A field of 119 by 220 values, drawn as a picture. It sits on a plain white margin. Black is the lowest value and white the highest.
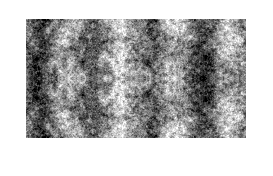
Stripes running up and down repeat 4 times from left to right. No single row or column stands out from its neighbours. The top and bottom halves mirror each other.
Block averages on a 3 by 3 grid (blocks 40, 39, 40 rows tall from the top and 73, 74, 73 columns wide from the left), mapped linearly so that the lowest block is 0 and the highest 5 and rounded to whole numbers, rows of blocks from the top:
043 / 050 / 043
